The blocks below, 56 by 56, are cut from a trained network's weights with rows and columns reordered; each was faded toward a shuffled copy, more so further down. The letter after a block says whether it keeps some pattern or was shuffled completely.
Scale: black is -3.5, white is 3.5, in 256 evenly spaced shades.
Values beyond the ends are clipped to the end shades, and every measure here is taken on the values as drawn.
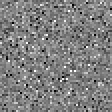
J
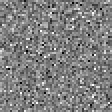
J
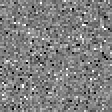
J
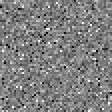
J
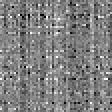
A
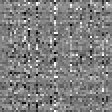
A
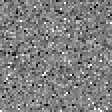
J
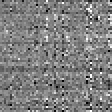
A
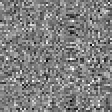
A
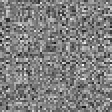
A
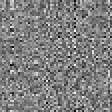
A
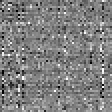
A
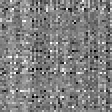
A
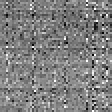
A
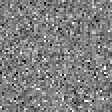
J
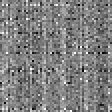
A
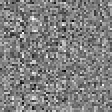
A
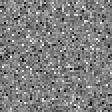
J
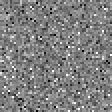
J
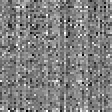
A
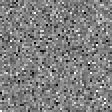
J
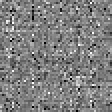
A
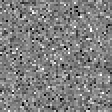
J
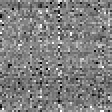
A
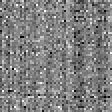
A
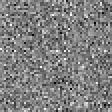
A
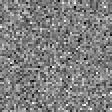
J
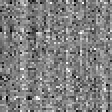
A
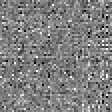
A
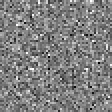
A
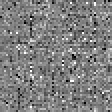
A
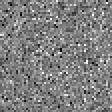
J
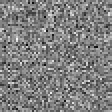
A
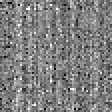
A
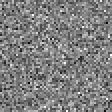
J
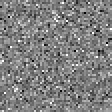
J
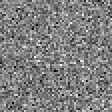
J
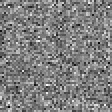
A
